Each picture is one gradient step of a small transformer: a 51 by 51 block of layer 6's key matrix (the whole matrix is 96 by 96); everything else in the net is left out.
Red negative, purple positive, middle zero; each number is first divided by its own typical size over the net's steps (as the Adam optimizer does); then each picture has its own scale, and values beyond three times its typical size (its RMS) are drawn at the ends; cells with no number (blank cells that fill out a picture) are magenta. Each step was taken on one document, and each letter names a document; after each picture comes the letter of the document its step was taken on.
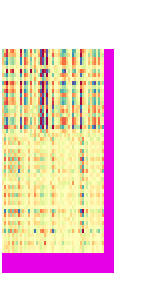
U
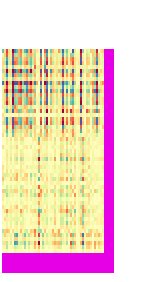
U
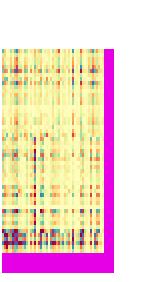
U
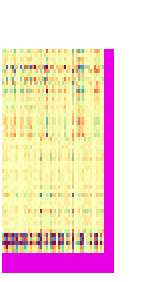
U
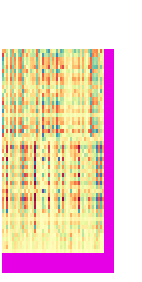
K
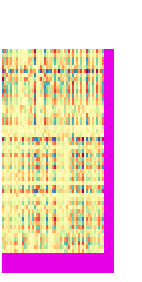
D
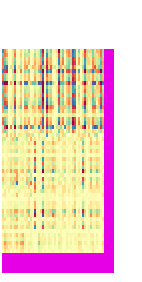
U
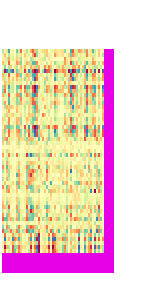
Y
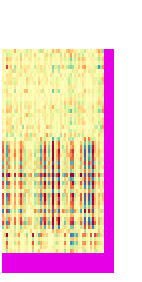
K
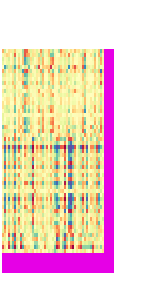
K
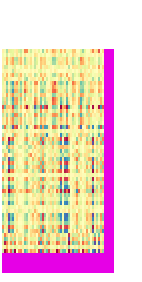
D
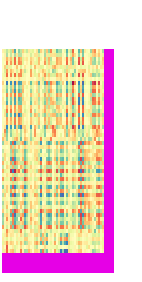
D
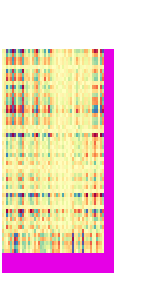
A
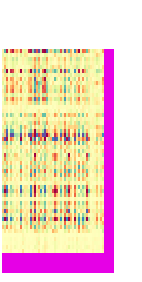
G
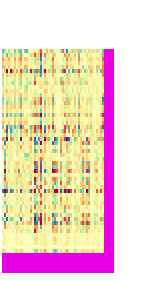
G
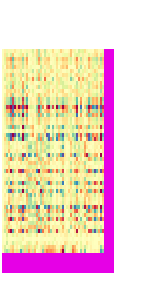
A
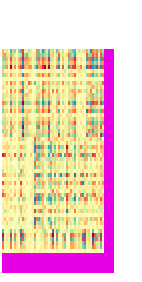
K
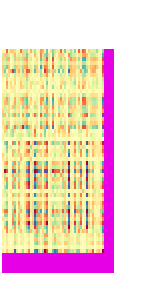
G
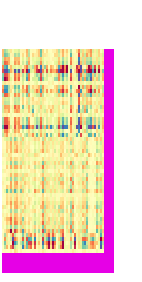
A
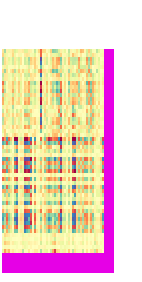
D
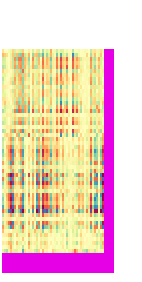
K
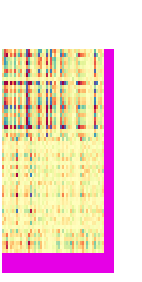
U
